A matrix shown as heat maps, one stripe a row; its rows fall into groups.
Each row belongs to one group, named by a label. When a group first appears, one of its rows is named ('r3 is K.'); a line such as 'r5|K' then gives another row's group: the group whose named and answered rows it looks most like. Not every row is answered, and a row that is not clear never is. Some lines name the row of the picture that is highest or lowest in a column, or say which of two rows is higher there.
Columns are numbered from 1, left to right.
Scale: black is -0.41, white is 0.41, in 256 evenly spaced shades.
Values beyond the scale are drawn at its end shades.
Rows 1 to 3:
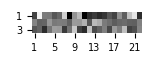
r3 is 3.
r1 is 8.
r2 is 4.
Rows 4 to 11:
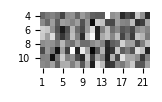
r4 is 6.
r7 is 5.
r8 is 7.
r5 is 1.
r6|5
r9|8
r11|1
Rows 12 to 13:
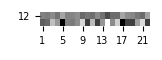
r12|7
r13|6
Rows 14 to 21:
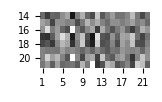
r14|3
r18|3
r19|7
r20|5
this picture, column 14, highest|21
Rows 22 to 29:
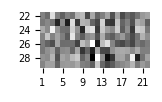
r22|6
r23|8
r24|5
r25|5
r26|4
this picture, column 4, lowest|23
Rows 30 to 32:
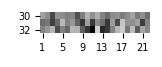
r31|7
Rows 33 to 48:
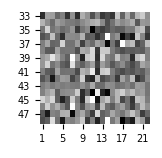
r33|8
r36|6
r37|7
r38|4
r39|5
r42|3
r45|5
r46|5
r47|3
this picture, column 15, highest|47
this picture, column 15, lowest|33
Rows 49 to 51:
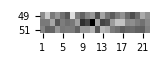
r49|5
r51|4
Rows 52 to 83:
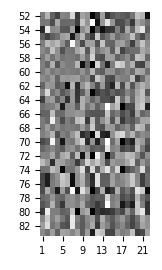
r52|8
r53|4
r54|8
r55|3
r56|5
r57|6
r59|1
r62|8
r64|8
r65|6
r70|6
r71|6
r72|1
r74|6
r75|3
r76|3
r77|8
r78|6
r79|6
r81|5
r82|5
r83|1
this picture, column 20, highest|77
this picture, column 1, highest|73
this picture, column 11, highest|53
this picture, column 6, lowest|62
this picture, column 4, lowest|77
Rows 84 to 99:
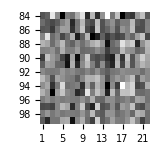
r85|3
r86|3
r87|8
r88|7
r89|7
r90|8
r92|7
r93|7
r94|7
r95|7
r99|3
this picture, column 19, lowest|84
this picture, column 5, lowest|84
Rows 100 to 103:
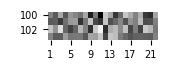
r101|3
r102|5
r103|4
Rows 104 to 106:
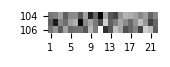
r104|1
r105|3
